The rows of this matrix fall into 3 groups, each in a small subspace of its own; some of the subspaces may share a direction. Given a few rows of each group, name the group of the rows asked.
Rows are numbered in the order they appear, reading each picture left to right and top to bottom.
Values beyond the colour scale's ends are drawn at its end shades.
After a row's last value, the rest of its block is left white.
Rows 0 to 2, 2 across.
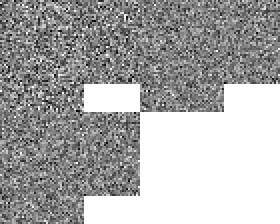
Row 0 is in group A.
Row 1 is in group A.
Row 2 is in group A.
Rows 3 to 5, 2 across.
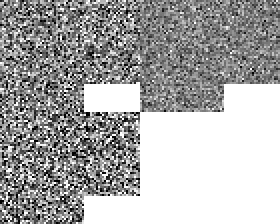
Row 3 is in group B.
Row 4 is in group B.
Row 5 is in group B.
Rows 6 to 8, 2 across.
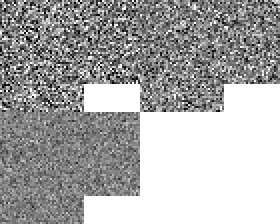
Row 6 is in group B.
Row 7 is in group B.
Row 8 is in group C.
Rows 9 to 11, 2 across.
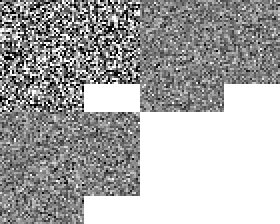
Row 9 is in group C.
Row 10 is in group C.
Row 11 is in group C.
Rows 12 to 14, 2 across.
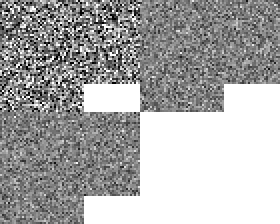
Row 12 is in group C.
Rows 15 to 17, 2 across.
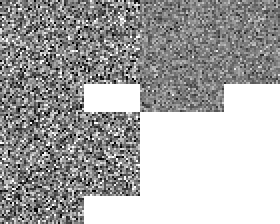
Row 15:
B
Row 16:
B
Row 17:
B
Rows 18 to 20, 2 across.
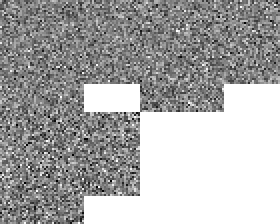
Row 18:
C
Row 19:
C
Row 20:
B
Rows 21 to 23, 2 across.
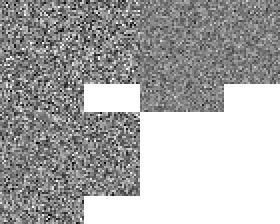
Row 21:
B
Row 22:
B
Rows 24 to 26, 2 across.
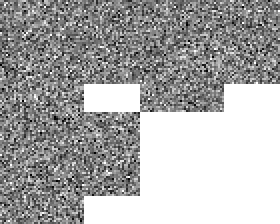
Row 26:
C
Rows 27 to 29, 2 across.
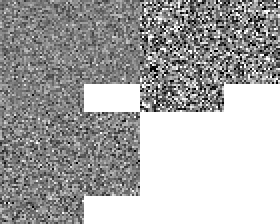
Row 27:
C
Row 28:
B
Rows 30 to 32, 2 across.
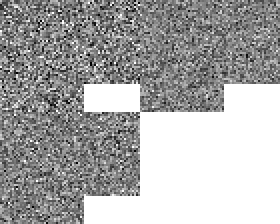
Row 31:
A
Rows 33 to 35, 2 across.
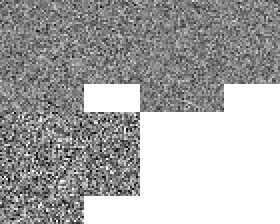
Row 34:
A
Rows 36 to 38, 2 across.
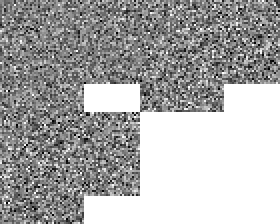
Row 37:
A
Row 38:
B
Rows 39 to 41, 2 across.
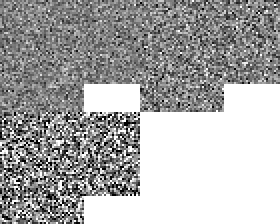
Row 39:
A
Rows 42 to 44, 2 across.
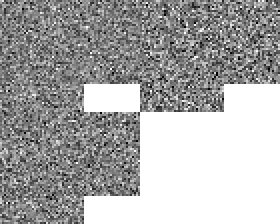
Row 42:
B
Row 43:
B
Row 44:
C
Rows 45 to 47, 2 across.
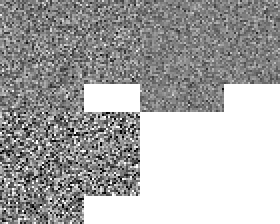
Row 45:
A
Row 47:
B
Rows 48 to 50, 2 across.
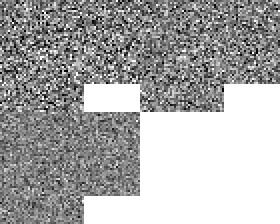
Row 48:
C
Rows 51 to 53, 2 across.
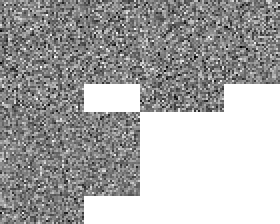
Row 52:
B
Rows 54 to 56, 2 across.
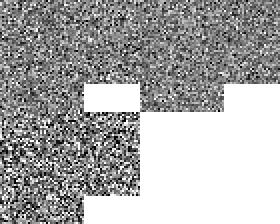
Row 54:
B
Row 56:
B
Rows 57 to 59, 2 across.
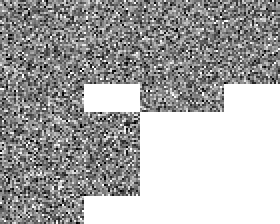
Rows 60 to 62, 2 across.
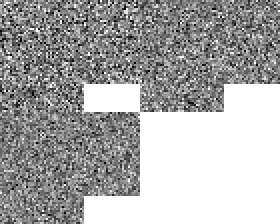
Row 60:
C
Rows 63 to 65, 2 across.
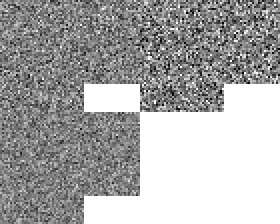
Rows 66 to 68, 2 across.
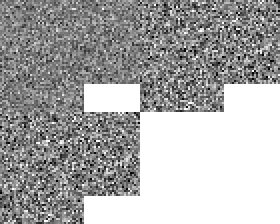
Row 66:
C
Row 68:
A
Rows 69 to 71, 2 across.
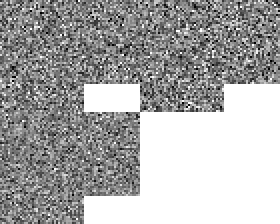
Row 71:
B
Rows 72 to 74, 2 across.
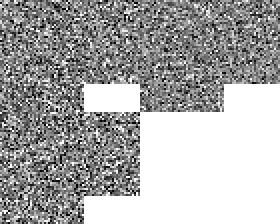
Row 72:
A
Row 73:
C
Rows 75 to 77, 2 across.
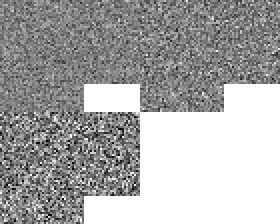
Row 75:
C
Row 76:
B
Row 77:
B
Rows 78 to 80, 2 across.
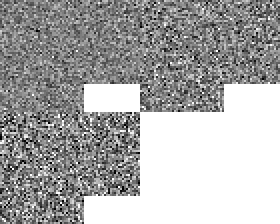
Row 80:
C
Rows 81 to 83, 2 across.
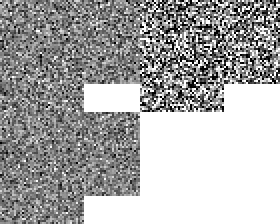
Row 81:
B
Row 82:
A
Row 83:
B
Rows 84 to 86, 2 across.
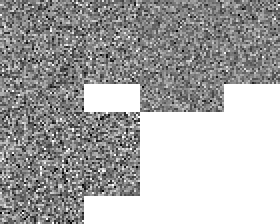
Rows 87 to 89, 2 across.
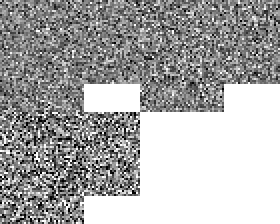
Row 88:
C
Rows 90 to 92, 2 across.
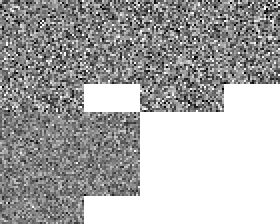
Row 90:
C
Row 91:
C
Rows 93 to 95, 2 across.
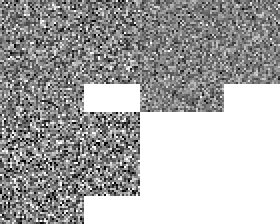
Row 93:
B
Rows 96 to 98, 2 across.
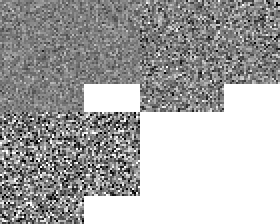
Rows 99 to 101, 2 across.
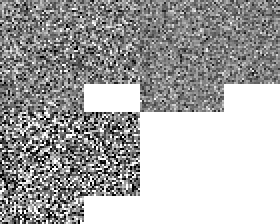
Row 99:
C
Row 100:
B
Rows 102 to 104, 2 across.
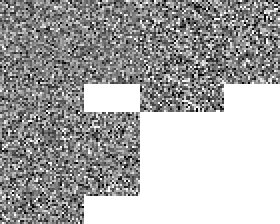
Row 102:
C
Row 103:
A
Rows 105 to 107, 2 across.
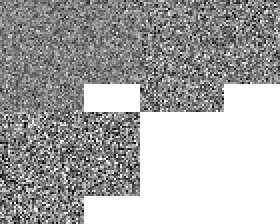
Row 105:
B
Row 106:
B
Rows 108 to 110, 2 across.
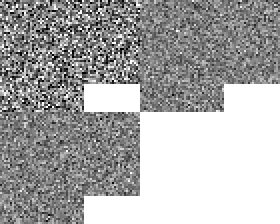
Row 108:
A
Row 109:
A
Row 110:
B
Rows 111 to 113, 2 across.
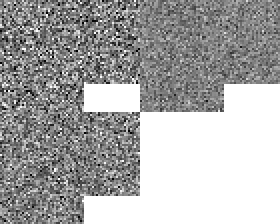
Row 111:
A
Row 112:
B
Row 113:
C
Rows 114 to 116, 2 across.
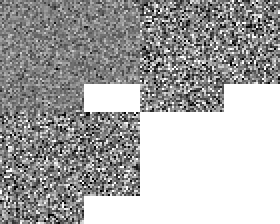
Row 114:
B
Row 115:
C
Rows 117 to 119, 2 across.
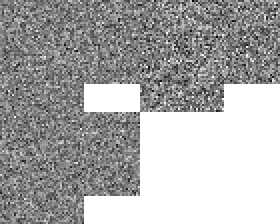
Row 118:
A
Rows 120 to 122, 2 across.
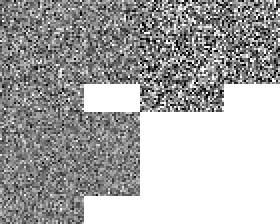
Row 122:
C
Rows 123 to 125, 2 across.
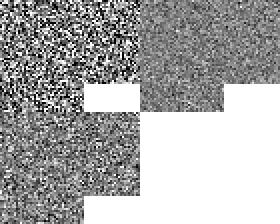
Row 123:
C
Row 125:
B
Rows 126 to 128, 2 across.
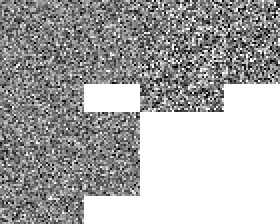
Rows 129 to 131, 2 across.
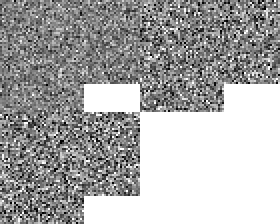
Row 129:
A
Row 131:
B
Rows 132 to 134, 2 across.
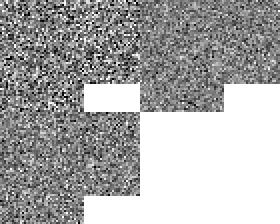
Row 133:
C
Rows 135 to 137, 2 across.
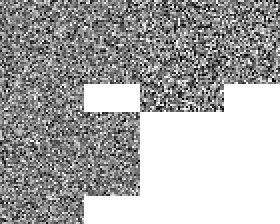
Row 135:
B
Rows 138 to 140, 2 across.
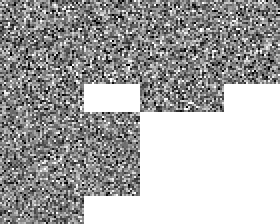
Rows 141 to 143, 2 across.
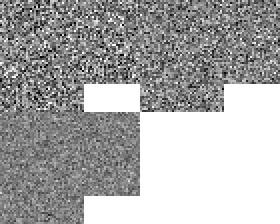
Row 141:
B
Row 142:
A
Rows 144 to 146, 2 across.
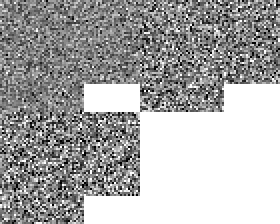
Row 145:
A
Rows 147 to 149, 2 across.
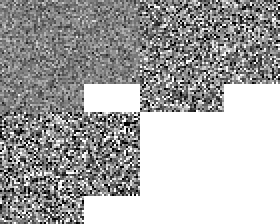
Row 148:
C
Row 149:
A
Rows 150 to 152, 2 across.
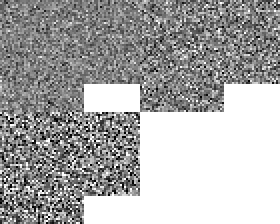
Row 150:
C
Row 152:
C
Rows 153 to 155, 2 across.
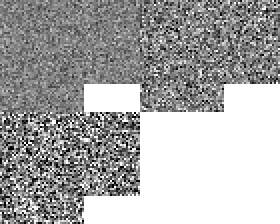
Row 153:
A
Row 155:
B
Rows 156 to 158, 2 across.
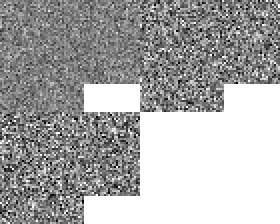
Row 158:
C
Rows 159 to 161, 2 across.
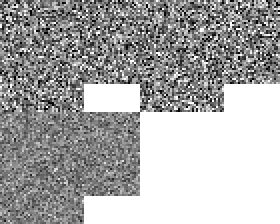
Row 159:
C
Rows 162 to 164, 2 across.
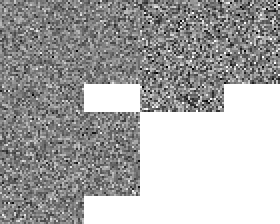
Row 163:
C
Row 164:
A
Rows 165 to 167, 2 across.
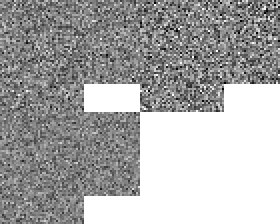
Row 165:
A
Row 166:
C
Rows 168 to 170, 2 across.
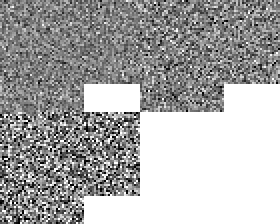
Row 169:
B
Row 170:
B
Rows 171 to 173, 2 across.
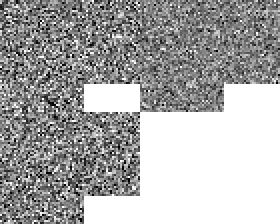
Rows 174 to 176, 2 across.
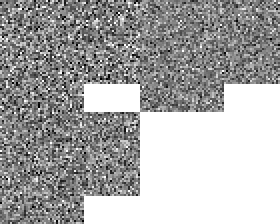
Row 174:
B
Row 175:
C
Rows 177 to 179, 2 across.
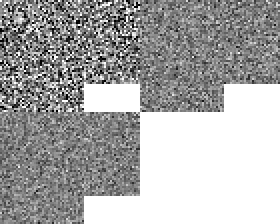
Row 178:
B
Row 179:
B
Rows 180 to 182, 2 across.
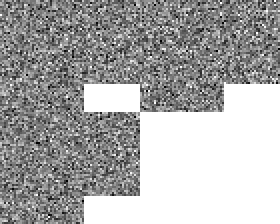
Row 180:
A
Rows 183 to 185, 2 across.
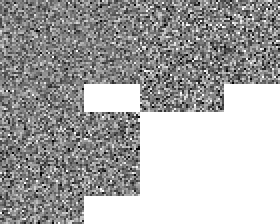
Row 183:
A
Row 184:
C
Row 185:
B
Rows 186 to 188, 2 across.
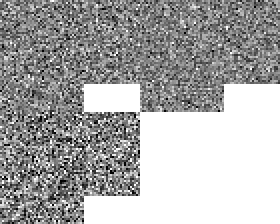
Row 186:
C
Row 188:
A
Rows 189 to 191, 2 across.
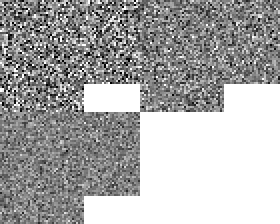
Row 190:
C
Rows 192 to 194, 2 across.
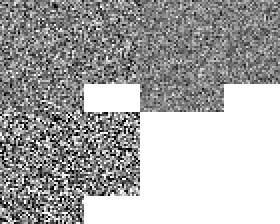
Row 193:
A
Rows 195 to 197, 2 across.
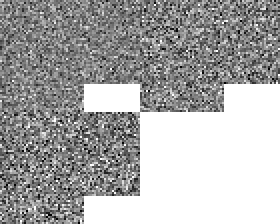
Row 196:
B
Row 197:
B
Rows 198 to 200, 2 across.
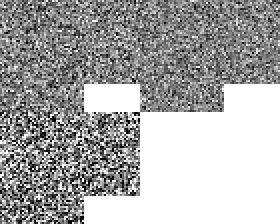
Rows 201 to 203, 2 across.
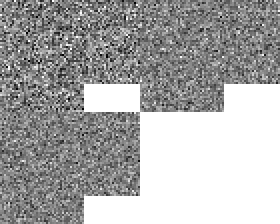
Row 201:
A
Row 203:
B
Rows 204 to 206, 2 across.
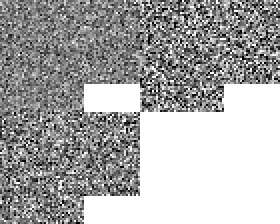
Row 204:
B
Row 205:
B
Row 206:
A
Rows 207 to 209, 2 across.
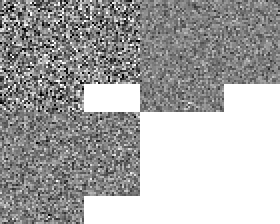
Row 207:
C
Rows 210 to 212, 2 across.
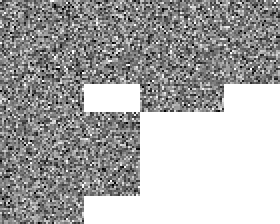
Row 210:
C
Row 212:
B
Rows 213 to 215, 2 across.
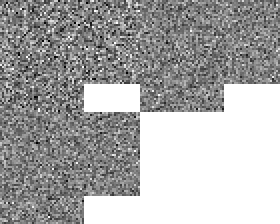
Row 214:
A
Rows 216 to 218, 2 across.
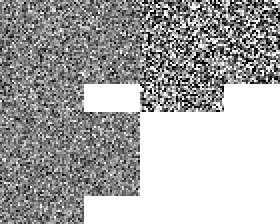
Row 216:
B
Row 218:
C
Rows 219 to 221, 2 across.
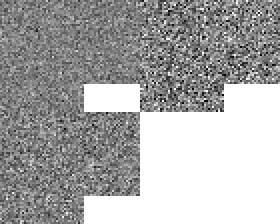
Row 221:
B
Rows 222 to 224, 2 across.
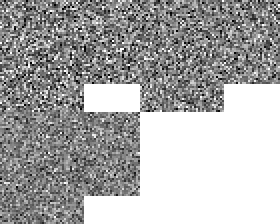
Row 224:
C
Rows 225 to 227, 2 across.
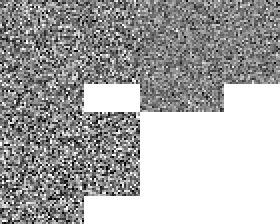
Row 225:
A
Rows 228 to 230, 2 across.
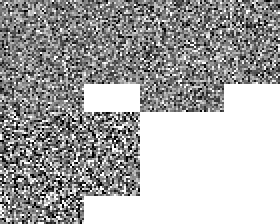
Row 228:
B
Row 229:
C
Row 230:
C
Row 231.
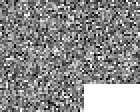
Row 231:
B
